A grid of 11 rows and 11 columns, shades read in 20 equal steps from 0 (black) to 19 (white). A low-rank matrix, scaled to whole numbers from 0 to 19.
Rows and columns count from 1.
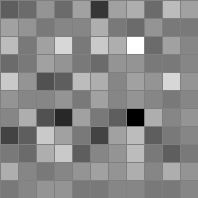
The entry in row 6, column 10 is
9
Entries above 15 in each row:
0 0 2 0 1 0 0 0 0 0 0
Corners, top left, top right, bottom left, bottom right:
7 12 9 10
